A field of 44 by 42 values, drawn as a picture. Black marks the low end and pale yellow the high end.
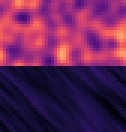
The table splits into 2 rows of 1 panel. Panel 1,1: middling, blotchy, strong in contrast. Panel 2,1: very low, slanting down to the right, faint in contrast.
